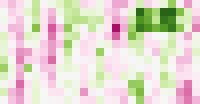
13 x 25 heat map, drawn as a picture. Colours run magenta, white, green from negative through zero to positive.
Ninth with the highest average: top right. Stripes: upright, repeating 6 times. Odd patch: higher, in the top right.
